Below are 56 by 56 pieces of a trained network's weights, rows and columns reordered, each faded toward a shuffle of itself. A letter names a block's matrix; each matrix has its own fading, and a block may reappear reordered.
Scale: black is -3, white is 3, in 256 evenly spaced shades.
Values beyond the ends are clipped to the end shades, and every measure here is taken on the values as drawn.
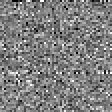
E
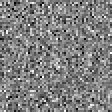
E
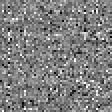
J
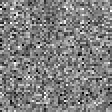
E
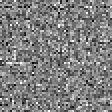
E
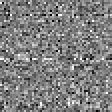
E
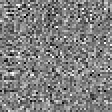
E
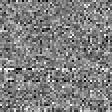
E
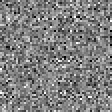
E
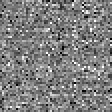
J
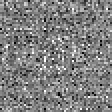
J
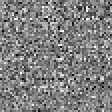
E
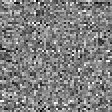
E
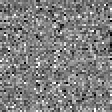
J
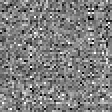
J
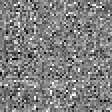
J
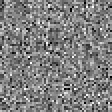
E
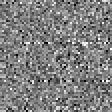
E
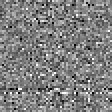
E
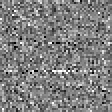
E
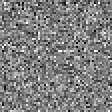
E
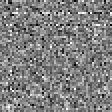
E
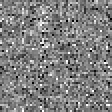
J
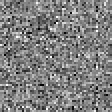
E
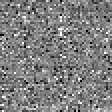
J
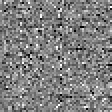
J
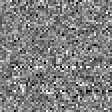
E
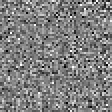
E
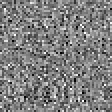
E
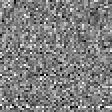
E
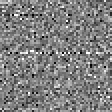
E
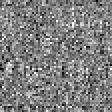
E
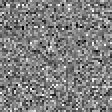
E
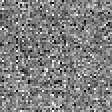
J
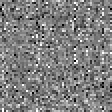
J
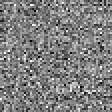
E
